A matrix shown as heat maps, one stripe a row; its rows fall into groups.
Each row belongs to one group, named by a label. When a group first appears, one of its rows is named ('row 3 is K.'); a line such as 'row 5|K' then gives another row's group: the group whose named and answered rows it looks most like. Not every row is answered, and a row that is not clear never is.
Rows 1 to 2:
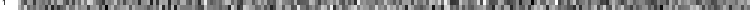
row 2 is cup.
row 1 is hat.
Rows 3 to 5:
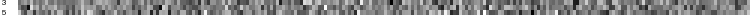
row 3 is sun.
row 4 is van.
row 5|hat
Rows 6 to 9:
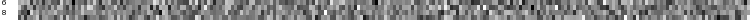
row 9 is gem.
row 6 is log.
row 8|van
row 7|hat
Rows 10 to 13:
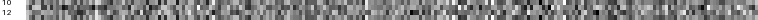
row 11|log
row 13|hat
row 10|hat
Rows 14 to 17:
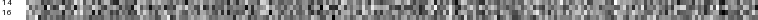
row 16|gem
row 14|gem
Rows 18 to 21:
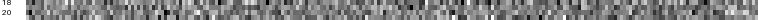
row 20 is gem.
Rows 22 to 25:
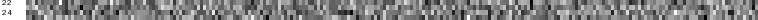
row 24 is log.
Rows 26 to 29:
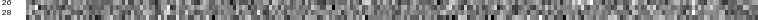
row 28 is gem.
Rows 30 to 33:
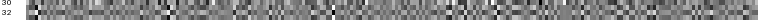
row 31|van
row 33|van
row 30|hat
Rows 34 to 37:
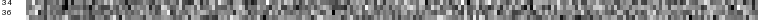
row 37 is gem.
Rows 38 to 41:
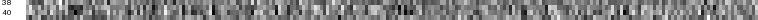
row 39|sun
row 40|sun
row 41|log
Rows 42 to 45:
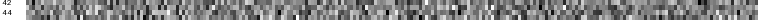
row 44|sun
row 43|hat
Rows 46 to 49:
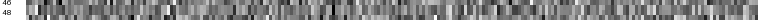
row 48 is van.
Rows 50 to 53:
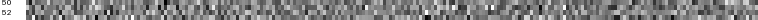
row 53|cup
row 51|hat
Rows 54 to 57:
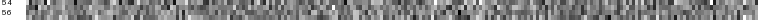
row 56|sun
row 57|sun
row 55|van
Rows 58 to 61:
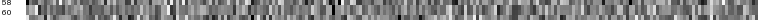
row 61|gem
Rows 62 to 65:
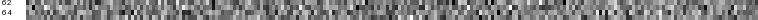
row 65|log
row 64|sun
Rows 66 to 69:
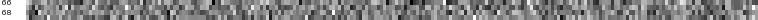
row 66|sun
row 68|van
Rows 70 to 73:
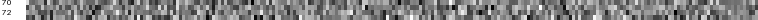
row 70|gem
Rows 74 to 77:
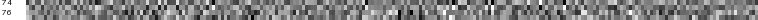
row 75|hat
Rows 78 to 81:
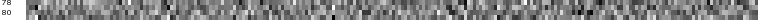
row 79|van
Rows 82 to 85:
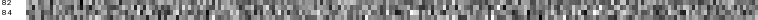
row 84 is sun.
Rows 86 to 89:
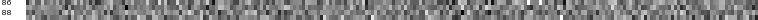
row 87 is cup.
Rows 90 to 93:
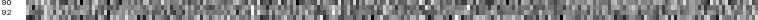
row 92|cup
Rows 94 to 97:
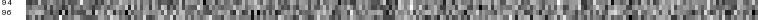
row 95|log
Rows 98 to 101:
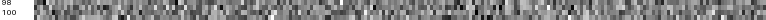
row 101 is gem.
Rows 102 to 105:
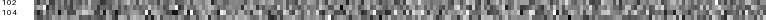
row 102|log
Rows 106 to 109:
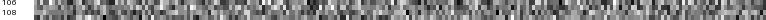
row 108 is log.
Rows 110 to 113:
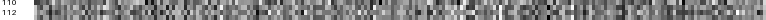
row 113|hat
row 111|hat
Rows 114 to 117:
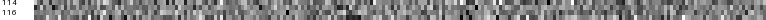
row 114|hat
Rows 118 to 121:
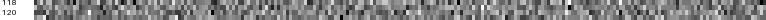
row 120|log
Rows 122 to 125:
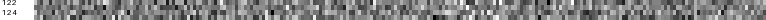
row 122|hat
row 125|cup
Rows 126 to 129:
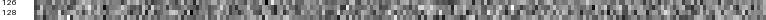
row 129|cup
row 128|sun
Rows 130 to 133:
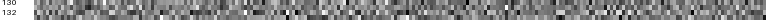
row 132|sun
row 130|sun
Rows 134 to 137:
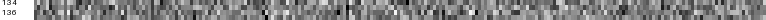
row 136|cup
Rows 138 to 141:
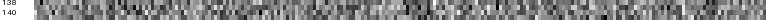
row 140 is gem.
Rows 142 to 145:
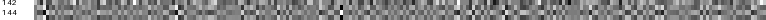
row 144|van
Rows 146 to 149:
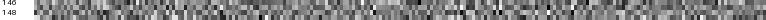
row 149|gem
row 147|hat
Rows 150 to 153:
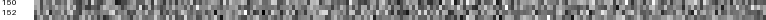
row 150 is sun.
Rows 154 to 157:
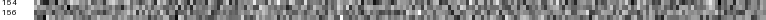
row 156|log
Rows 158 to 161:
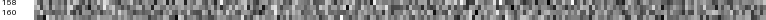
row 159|sun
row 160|cup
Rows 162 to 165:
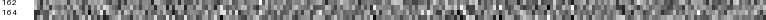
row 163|hat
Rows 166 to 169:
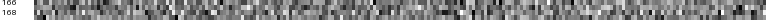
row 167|log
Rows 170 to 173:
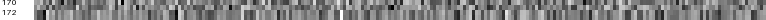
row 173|van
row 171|log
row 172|van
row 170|cup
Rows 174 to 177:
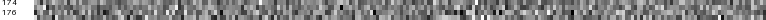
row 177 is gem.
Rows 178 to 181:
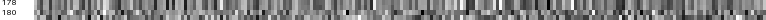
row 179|hat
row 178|hat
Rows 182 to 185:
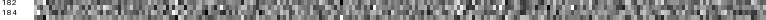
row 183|hat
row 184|gem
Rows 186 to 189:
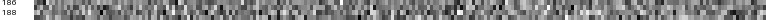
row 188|gem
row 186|van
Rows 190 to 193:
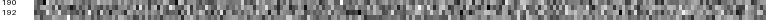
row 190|van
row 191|log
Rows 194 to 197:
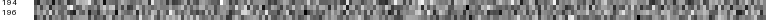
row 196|log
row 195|sun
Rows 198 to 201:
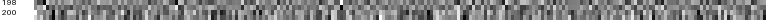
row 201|gem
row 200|gem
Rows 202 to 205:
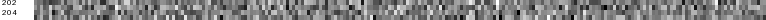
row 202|log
